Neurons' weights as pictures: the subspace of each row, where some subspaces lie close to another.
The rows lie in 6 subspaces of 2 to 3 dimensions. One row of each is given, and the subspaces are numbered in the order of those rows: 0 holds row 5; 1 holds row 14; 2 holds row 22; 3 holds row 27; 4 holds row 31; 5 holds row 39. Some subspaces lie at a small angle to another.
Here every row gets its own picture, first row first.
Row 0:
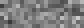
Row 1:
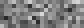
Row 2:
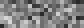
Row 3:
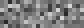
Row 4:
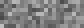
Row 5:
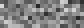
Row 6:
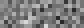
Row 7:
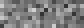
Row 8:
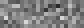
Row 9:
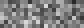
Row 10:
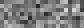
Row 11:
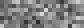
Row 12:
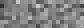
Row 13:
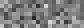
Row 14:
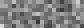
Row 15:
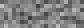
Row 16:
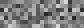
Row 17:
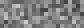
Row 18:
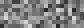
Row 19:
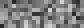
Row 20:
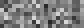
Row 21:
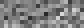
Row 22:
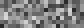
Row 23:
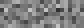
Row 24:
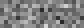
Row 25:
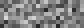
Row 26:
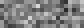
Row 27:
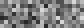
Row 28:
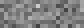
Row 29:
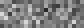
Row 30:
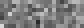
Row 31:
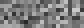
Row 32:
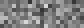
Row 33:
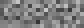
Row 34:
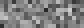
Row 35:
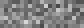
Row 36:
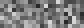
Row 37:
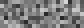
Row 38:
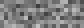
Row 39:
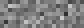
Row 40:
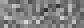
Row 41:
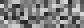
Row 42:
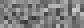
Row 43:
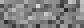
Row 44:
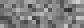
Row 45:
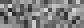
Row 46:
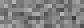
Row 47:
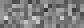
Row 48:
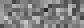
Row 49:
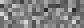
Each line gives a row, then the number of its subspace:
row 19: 1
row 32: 3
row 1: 0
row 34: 2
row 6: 3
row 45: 5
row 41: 0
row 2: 0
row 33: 3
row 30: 1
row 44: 0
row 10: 4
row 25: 2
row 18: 2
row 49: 5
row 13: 2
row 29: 5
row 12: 1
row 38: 4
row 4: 1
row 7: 1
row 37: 0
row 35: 3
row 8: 5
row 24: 3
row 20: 2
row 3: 5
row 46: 1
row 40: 5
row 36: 2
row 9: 3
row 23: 3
